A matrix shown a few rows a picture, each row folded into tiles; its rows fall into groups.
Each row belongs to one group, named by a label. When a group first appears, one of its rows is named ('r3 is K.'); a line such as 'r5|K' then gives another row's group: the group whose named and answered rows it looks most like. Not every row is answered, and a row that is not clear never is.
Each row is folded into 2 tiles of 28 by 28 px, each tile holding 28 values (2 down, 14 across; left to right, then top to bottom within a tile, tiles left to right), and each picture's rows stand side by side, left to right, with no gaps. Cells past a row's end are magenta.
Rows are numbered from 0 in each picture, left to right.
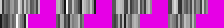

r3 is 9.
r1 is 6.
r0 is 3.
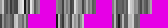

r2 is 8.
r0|8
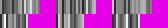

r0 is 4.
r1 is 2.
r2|4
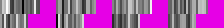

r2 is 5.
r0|9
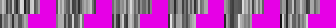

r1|9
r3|2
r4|8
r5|2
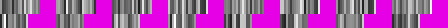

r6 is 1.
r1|6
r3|1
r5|8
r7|5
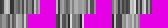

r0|9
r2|8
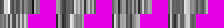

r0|9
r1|8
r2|2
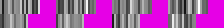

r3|4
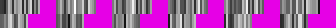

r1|5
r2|8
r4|8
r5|6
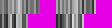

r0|3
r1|3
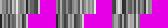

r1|5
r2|9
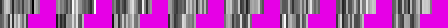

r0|9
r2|8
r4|9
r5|4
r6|5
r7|5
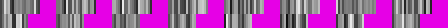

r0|9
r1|6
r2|6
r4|2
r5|5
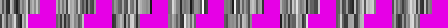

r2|6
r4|6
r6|5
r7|8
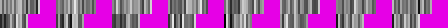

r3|4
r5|1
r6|3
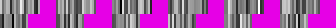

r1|6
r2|6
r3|4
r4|9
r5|9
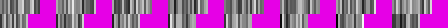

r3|2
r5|8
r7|5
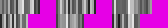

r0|4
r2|8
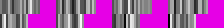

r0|4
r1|2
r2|6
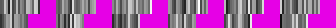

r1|6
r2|5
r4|1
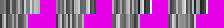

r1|4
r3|1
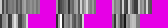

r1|4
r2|6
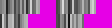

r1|6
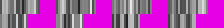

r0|9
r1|9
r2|3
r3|5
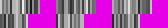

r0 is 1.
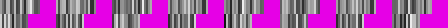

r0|4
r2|2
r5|9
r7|6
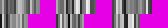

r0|8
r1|4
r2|9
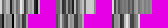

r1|5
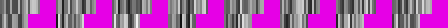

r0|5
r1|2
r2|2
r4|6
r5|8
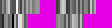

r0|6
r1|9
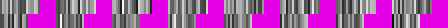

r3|1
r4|1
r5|2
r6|5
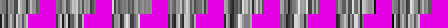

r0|3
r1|4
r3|3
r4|8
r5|8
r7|3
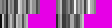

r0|3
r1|5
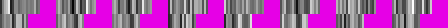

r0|9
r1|2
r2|2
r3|6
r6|1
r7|8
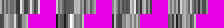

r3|1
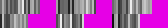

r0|8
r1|4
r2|5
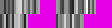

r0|8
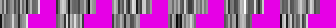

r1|9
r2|2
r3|6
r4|8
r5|4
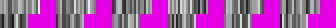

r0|5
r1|5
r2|9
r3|1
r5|2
